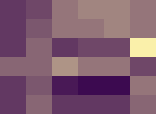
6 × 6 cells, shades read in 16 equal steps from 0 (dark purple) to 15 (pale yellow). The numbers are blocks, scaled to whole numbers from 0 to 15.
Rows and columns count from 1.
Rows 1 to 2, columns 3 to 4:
7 8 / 7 7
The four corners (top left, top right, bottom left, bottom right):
3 7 3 6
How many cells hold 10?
0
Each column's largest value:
6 6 9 8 8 15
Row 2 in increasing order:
3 5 7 7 7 8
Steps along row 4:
same up down same down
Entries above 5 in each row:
4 4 2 5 1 2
